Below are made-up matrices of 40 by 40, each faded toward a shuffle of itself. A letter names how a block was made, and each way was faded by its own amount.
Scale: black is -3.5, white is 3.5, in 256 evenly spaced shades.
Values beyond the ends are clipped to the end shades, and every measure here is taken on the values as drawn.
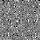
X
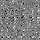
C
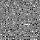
X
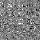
X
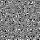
X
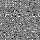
X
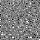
X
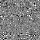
X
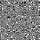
X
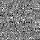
X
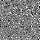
X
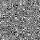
C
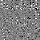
C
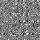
X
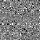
X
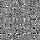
X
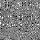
X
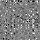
C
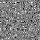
X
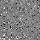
C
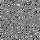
X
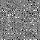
C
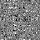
X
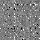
C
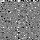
C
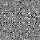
C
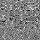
X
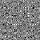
X
